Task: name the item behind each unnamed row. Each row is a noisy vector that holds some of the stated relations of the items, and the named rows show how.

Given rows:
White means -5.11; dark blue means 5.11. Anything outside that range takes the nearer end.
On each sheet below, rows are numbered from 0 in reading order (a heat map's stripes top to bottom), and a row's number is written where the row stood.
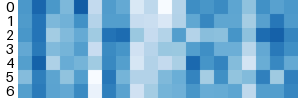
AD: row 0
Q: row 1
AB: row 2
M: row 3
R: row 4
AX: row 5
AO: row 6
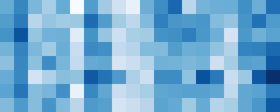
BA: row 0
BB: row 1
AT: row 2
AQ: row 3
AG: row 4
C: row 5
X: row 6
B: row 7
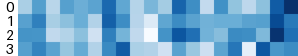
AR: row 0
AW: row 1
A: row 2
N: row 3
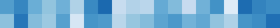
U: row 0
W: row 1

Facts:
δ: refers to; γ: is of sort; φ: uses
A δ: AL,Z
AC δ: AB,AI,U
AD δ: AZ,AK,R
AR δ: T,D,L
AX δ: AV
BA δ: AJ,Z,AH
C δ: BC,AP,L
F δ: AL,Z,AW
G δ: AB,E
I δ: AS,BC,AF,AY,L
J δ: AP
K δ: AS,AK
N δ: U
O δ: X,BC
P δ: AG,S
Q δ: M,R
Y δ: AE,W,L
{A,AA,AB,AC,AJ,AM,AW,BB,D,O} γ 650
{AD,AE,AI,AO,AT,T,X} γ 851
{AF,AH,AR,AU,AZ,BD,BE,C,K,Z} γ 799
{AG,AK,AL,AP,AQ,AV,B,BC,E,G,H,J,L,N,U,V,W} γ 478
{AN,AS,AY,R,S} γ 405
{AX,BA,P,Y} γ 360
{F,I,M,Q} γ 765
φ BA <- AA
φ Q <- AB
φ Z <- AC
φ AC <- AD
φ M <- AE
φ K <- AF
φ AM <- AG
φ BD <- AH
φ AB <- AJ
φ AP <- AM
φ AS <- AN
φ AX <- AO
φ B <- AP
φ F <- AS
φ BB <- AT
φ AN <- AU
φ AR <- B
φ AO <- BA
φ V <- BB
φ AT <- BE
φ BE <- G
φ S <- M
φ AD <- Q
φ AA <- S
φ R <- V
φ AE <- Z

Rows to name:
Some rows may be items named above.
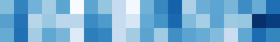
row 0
BA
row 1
Z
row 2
S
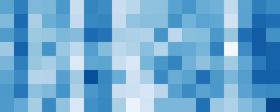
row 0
M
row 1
AY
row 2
AB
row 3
AN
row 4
AL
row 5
O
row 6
Q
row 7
AP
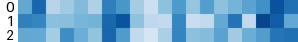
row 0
AJ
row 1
AC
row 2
AM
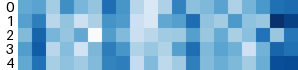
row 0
AM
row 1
Z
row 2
P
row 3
BE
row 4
AZ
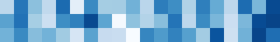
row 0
Y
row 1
K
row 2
F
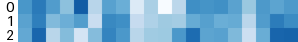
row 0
AD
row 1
M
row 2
BE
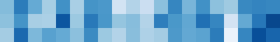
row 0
AK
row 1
I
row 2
AS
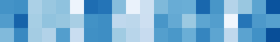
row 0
J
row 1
G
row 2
BC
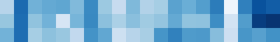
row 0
AS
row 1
AU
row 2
V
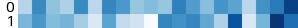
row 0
L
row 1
F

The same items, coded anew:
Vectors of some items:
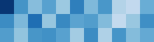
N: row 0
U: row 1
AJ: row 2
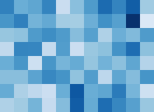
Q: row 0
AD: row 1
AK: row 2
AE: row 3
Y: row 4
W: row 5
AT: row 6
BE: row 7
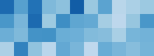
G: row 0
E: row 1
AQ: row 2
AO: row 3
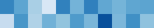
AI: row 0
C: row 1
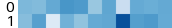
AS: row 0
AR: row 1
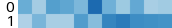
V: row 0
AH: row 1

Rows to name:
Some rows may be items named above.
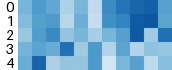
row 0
Z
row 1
Z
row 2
M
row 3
J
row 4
BA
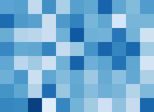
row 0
F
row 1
P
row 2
AT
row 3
Q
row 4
AT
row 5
Y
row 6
O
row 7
S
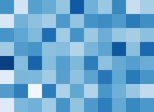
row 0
BB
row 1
AF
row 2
A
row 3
M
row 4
AB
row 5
AZ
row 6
AX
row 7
AZ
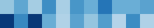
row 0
I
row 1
AC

